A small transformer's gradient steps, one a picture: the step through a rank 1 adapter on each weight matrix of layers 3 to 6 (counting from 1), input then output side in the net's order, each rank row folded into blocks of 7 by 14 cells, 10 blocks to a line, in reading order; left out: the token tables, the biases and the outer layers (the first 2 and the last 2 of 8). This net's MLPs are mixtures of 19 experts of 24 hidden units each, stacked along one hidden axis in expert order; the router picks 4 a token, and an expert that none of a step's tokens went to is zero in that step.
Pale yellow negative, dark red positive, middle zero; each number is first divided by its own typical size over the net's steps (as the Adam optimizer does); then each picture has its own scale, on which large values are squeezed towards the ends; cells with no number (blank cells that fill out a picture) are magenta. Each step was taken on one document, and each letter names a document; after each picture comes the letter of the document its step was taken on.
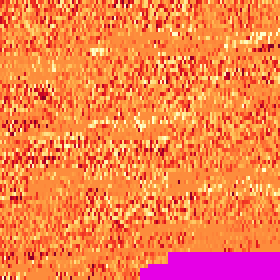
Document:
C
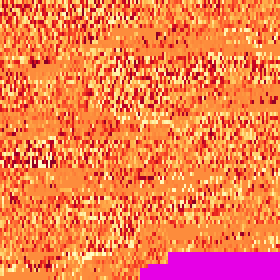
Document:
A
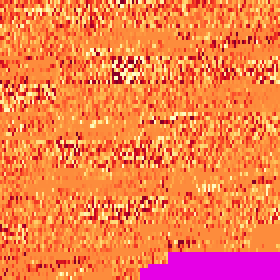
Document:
C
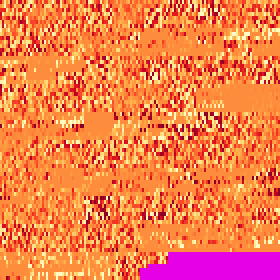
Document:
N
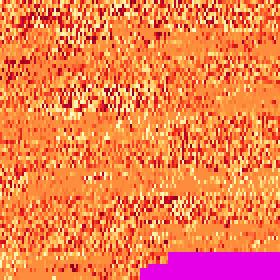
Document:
A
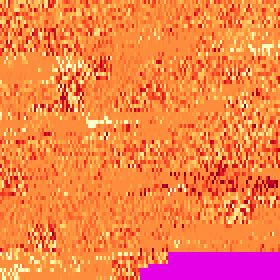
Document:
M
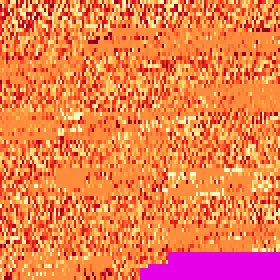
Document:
A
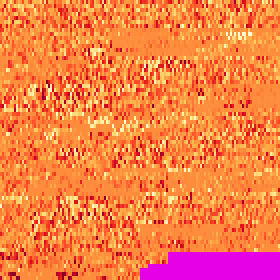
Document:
C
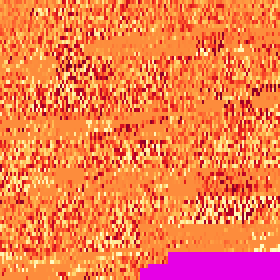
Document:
M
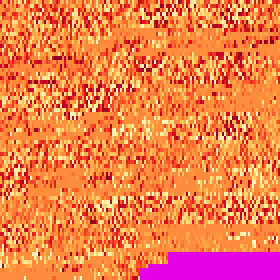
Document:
A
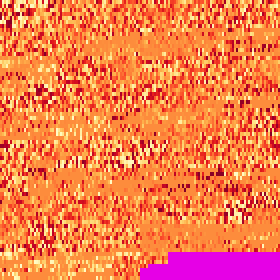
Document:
M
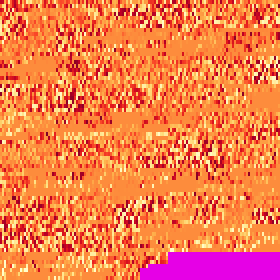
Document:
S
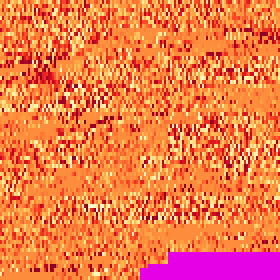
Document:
A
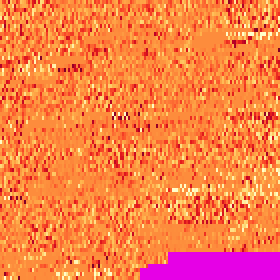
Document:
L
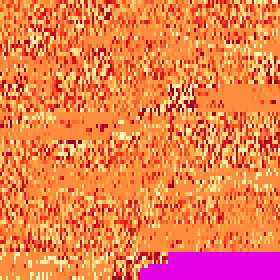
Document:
N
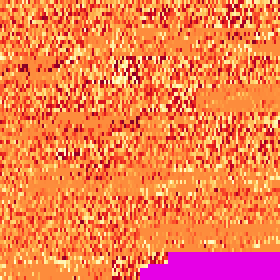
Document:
N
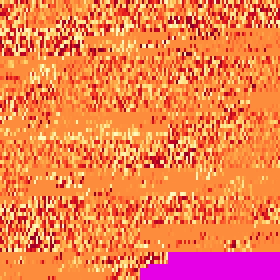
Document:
S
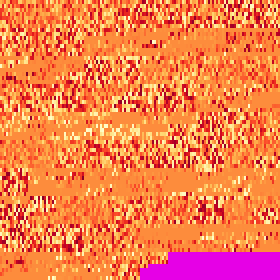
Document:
S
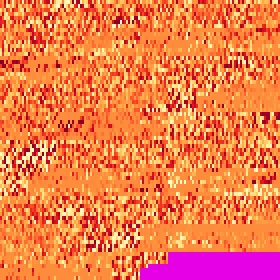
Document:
N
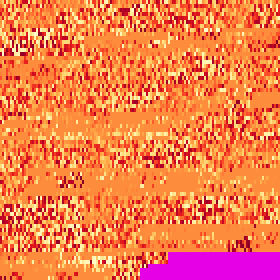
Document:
S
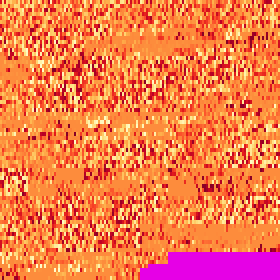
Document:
M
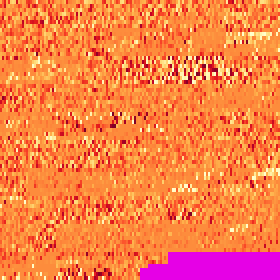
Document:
L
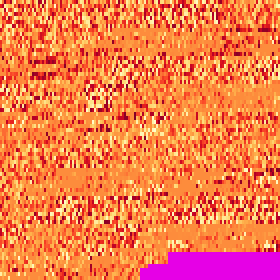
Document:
A
